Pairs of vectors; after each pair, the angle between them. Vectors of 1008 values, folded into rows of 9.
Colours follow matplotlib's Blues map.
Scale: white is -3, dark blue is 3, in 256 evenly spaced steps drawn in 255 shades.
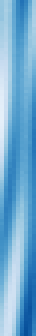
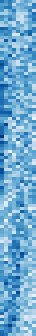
partly opposed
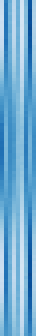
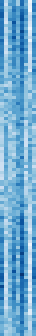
nearly opposite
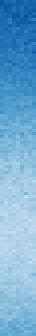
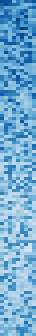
partly aligned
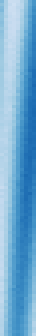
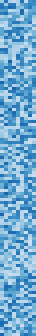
orthogonal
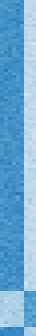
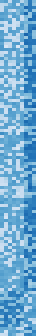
partly opposed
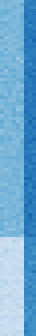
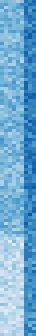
nearly parallel
